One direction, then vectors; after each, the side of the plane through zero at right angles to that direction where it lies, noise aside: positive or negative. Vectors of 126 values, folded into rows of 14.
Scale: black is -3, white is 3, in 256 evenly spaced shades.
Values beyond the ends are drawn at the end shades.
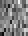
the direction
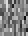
negative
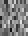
positive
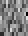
positive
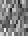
negative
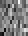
positive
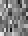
negative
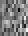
positive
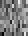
positive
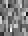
positive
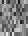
negative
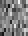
positive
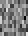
negative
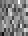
positive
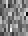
positive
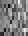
positive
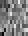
positive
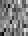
positive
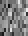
positive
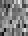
positive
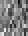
negative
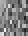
negative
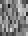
positive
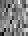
positive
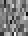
positive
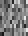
positive
